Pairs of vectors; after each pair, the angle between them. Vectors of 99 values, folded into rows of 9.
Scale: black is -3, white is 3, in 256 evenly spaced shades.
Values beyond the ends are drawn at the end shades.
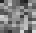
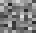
partly opposed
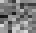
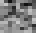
partly aligned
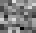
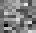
orthogonal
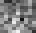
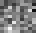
partly aligned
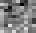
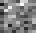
nearly opposite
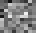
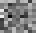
nearly opposite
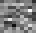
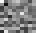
orthogonal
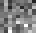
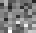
nearly parallel
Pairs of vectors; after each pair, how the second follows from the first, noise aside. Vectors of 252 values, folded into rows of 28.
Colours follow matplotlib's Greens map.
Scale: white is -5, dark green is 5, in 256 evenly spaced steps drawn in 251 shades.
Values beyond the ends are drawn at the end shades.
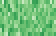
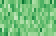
negated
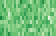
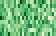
scaled up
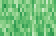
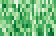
scaled up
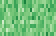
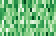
scaled up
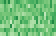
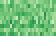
negated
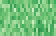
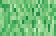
negated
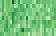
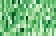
scaled up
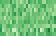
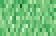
shuffled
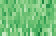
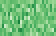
shuffled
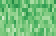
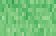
shrunk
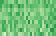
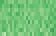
shrunk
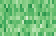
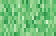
shuffled
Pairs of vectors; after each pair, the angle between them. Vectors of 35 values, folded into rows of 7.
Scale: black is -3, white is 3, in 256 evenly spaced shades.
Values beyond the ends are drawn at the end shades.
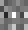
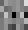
nearly opposite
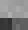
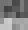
nearly opposite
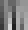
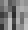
nearly parallel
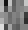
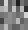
partly opposed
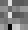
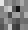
partly opposed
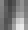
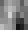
nearly opposite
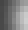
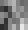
partly aligned
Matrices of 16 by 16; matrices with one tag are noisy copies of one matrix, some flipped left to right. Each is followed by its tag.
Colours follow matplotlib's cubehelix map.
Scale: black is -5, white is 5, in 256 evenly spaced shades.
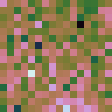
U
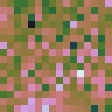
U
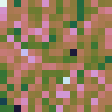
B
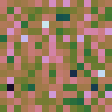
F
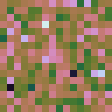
F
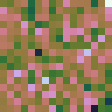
B
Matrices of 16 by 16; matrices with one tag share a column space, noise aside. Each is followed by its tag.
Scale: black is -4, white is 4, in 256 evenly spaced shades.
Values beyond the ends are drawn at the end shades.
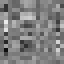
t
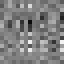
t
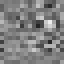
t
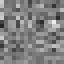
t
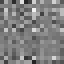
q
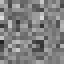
t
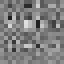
t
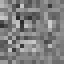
t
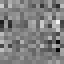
t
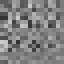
t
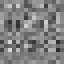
t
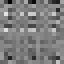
q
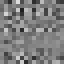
q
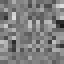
t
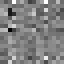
q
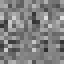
t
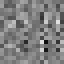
t
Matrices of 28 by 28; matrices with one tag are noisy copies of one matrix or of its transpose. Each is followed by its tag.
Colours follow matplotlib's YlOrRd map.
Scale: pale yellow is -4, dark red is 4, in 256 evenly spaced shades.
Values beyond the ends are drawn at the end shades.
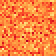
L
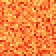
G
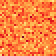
L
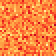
G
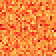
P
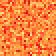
P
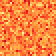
P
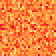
P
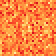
L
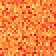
G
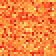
L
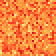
L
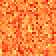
L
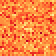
L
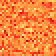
L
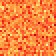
G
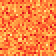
G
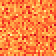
G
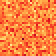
G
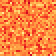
P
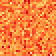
P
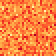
G
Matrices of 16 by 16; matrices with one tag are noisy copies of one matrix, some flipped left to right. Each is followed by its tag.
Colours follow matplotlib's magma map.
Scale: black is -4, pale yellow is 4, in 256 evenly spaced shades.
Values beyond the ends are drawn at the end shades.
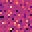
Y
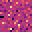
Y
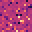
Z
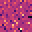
Y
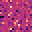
Y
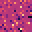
Y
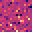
Z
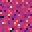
Y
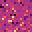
Z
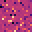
Z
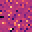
Y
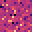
Z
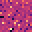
Y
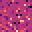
Z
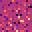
Z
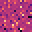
Y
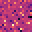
Y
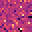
Y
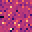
Y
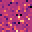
Z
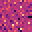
Y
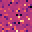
Z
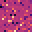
Z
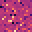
Z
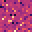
Z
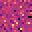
Y
